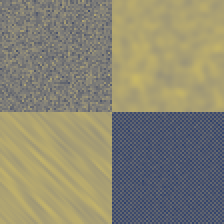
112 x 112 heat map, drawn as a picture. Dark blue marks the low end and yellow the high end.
The table splits into 2 rows of 2 panels. Panel 1,1: middling, fine-grained. Panel 1,2: high, blotchy, faint in contrast. Panel 2,1: high, slanting down to the right, faint in contrast. Panel 2,2: low, checkered.
